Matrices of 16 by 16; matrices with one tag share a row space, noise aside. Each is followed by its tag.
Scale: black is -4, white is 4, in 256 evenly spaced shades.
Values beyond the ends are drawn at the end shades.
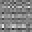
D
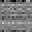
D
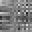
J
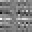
J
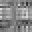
J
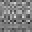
D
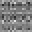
D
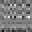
D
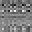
D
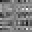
J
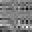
J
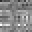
J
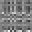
D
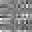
J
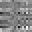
J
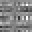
J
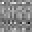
D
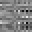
J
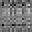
D
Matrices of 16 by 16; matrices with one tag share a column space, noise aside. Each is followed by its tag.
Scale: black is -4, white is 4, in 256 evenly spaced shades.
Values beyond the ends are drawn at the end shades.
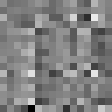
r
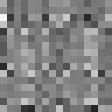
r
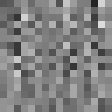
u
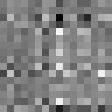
r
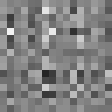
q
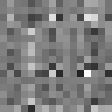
r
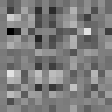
q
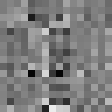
r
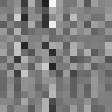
u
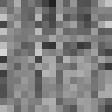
u
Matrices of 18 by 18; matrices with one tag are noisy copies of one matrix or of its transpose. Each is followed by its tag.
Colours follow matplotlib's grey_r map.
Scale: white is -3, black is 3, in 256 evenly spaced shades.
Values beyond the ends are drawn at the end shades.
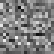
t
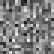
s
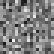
s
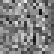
t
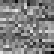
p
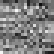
p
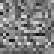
t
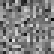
s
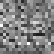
t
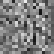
t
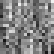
p
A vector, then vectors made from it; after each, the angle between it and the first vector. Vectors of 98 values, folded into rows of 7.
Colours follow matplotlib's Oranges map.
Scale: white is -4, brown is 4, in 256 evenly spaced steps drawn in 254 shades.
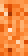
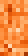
partly aligned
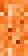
nearly opposite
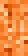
nearly parallel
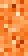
orthogonal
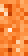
nearly parallel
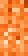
partly aligned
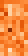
nearly opposite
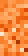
orthogonal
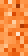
orthogonal
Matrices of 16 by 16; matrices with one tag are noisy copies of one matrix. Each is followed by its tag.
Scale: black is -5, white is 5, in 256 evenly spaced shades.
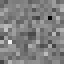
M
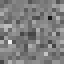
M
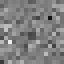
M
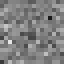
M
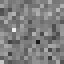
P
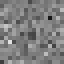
M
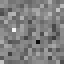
P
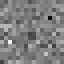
M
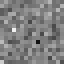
P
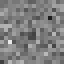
M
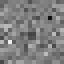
M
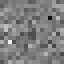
M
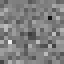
M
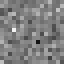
P
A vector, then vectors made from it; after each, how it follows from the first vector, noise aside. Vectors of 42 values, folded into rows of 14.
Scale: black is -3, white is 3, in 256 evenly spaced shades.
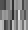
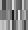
sign-scrambled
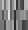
reversed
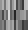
reversed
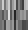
reversed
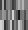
sign-scrambled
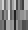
reversed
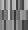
reversed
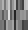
reversed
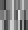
sign-scrambled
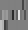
partly zeroed
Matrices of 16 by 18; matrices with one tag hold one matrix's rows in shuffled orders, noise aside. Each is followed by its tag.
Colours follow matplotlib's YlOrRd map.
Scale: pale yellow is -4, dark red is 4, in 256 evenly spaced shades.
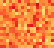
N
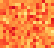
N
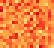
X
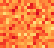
N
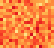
X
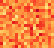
X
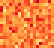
X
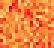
X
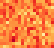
N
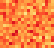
N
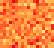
N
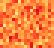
X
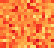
N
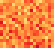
X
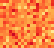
N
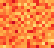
N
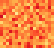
X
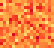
X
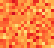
N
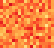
X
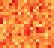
X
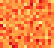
X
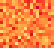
X
